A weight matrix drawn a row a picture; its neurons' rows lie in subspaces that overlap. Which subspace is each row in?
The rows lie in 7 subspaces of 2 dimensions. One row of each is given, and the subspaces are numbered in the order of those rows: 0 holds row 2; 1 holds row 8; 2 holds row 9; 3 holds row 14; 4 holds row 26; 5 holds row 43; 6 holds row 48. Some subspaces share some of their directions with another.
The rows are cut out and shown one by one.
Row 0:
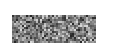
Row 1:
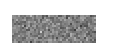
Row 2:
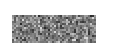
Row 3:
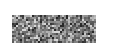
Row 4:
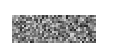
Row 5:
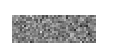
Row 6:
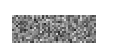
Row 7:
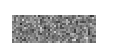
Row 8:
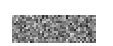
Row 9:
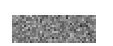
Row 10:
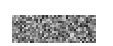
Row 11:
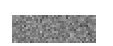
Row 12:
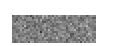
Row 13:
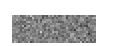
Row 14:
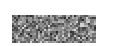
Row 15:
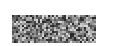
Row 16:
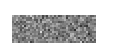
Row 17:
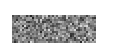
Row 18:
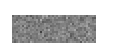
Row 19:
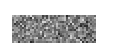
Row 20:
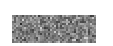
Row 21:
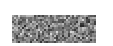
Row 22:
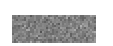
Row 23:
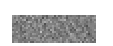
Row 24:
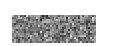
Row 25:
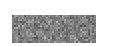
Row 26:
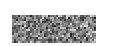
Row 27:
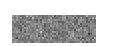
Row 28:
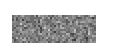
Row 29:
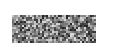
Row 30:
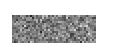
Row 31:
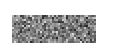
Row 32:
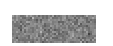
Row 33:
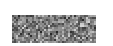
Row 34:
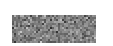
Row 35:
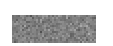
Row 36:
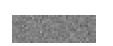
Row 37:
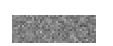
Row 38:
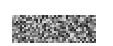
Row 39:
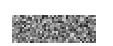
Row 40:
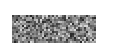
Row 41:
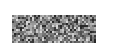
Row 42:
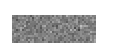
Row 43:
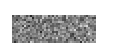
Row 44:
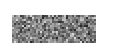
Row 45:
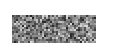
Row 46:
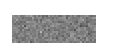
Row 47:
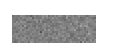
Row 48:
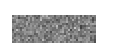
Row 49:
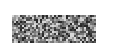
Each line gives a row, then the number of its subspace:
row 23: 3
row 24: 6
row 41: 6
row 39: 5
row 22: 4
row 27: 4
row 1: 4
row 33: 3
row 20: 0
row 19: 0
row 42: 6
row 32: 4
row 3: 2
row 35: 2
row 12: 1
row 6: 2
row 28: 0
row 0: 4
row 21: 3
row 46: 3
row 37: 1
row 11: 2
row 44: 5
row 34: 5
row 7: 0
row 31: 5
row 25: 1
